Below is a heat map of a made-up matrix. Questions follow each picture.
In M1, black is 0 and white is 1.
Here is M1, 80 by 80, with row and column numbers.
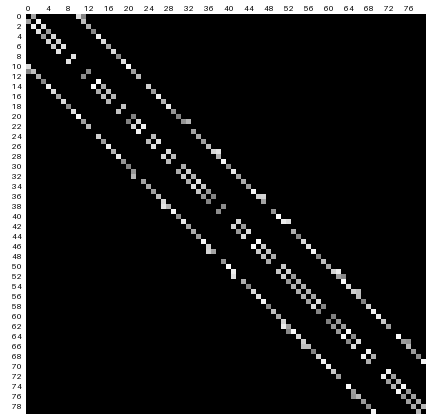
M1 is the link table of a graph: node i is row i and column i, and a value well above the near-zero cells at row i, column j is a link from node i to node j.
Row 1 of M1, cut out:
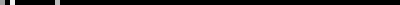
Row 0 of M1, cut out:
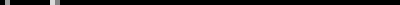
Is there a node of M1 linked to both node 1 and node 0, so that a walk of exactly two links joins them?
yes
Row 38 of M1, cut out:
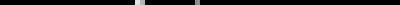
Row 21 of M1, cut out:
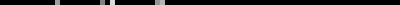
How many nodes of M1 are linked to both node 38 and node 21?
0
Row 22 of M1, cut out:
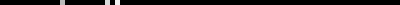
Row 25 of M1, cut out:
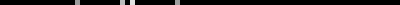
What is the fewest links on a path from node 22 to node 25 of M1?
5
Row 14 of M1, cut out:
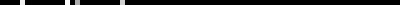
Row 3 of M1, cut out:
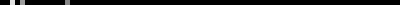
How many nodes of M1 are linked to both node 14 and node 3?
2
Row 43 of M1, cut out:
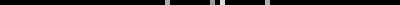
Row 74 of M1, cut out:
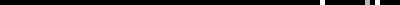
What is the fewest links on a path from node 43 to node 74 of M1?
4
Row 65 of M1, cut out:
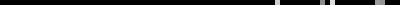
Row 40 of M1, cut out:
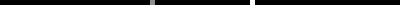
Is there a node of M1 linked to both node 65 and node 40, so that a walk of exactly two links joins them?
no
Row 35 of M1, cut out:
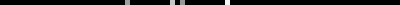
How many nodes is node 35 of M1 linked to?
4
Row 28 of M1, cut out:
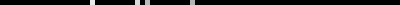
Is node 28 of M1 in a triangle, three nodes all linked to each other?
yes
